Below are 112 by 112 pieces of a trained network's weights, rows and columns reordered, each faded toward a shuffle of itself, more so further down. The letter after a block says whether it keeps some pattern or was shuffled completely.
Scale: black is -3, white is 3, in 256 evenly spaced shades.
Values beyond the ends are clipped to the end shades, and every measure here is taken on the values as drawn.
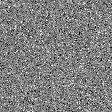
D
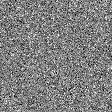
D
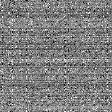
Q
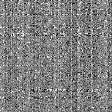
Q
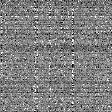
Q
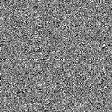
Q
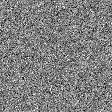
D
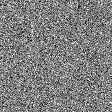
D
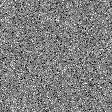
D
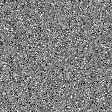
D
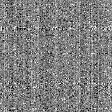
Q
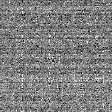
Q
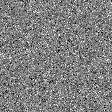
D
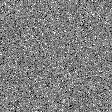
D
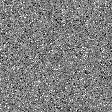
D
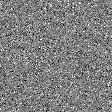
D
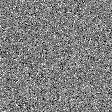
D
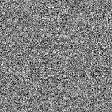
Q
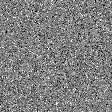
D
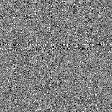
Q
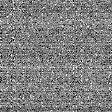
Q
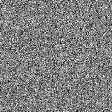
Q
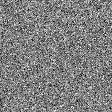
D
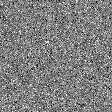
D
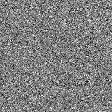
Q
